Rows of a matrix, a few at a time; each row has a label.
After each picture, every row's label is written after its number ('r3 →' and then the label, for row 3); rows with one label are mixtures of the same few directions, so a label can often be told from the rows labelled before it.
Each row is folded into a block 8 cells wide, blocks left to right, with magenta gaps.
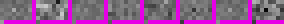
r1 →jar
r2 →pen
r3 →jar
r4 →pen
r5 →pen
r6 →jar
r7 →jar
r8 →jar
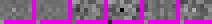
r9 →jar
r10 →jar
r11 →jar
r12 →jar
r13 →pen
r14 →jar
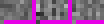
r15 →pen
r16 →pen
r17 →pen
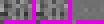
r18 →pen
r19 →pen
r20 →jar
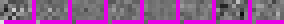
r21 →jar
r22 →jar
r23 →jar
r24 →jar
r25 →pen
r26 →pen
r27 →pen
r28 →pen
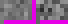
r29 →pen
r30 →jar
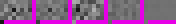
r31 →jar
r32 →jar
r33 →jar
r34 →pen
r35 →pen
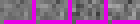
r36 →pen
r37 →pen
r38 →pen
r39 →pen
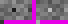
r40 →jar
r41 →jar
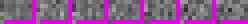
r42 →pen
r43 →pen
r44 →pen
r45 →jar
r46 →pen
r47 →jar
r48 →jar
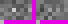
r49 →jar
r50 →jar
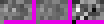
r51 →jar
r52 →jar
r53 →jar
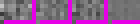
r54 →pen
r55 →pen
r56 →pen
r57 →pen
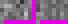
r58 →pen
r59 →pen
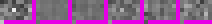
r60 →jar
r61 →pen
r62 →pen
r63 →jar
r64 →pen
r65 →pen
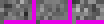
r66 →pen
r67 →jar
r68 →jar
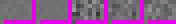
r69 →jar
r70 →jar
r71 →pen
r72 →pen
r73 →jar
